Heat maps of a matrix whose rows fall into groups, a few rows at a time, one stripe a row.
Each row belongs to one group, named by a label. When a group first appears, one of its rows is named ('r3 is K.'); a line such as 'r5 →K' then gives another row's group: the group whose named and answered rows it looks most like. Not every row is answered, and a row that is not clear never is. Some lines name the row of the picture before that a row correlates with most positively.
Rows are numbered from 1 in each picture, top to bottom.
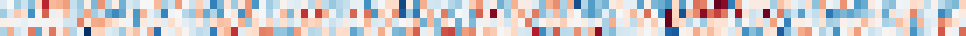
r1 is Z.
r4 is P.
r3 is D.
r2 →Z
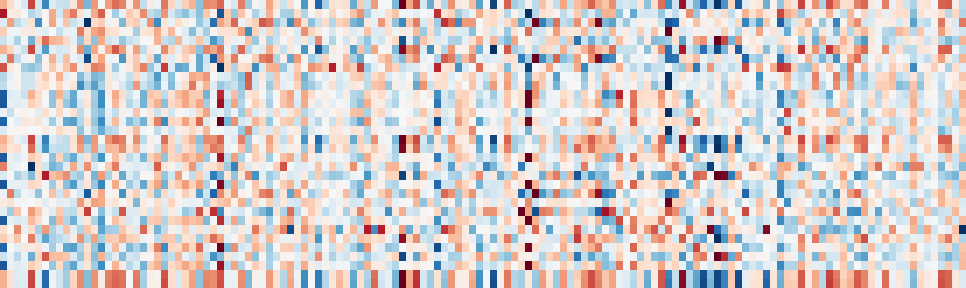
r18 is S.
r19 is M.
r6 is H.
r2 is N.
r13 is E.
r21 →S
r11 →S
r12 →S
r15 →E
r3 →P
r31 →H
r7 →P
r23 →D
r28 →S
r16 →H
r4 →D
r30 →S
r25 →S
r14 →S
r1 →H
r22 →P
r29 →Z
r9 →E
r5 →Z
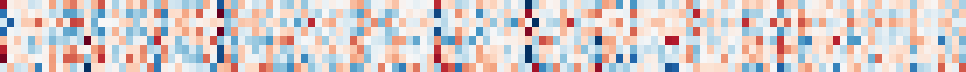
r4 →S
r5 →M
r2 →S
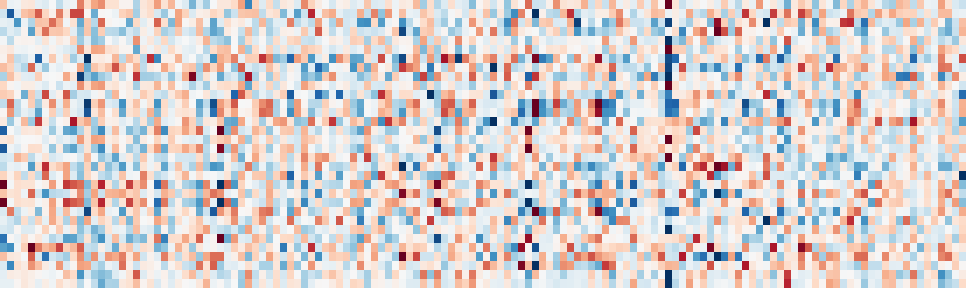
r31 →E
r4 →Z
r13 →P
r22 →H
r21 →N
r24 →P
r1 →D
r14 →M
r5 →E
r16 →D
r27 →S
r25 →Z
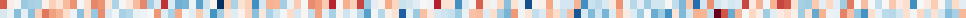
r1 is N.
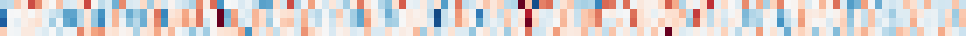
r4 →D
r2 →S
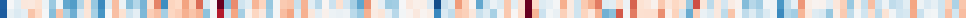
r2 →S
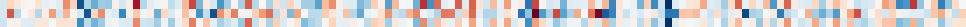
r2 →P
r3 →E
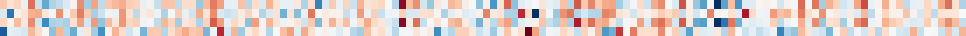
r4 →S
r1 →H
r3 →H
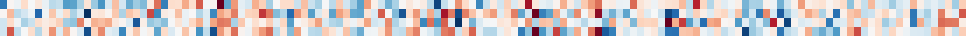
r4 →P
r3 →D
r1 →S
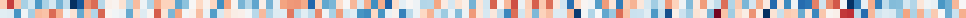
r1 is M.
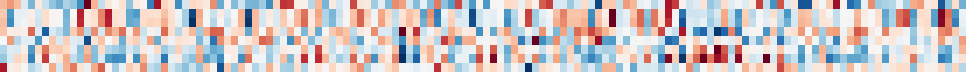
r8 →N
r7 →Z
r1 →M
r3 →D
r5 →P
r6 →Z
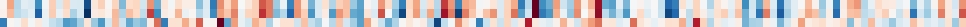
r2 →P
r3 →S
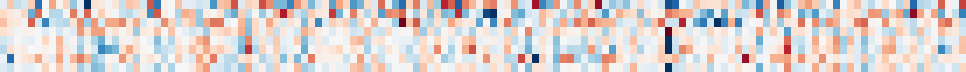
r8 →E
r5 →E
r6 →E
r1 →P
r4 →D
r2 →M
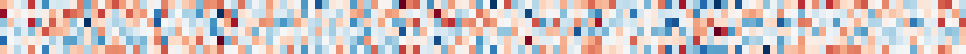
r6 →H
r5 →S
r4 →Z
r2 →N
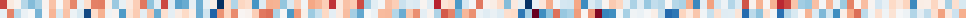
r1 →N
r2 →P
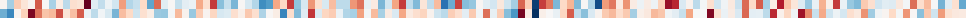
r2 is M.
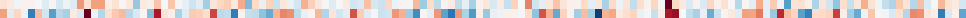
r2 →M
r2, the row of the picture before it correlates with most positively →1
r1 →D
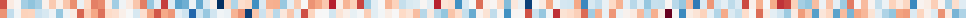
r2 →D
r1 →N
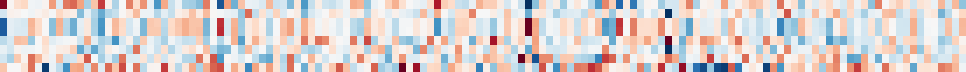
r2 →E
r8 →H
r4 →S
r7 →M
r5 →Z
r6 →E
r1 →N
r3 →S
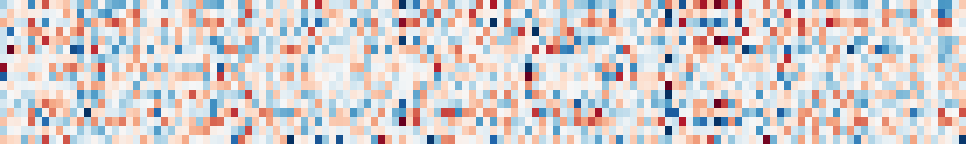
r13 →P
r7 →E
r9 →S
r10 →D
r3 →H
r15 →E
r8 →N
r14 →H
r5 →Z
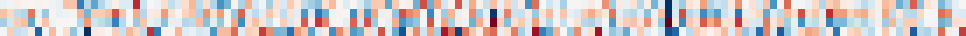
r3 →Z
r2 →H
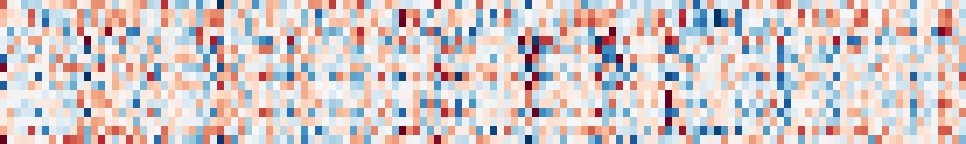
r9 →P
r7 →S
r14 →D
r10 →S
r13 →P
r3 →H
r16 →N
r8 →N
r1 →N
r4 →D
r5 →M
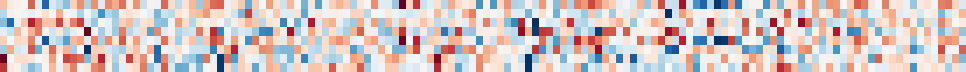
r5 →H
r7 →N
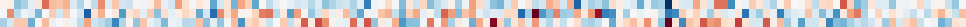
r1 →Z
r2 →P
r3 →Z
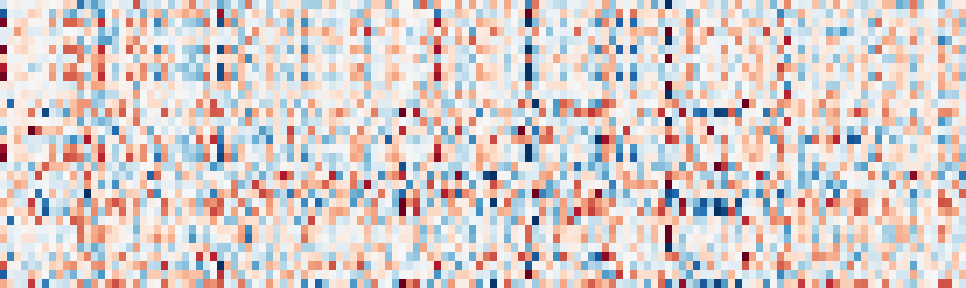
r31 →S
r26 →D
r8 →N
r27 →D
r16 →M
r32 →H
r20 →M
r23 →H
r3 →N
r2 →S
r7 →D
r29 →M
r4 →Z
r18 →N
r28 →E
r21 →Z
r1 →E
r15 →M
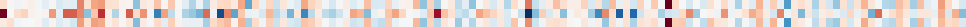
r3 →D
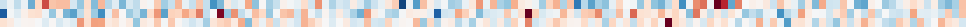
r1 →Z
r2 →S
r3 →D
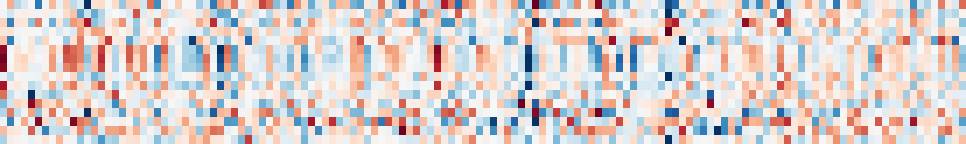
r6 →N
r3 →M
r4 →D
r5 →D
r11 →M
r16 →E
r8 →N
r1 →P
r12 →M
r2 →E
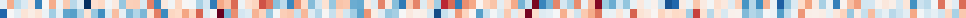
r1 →P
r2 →S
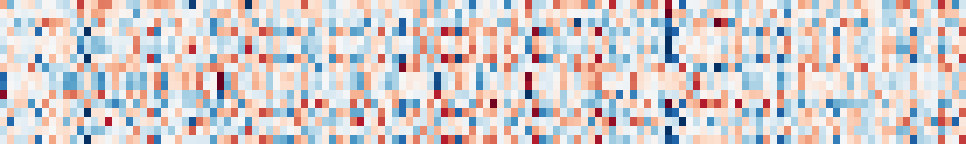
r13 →P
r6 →E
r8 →H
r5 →E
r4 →P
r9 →S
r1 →D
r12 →Z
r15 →E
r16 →P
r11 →N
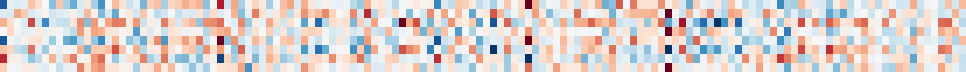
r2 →Z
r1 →S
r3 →H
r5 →S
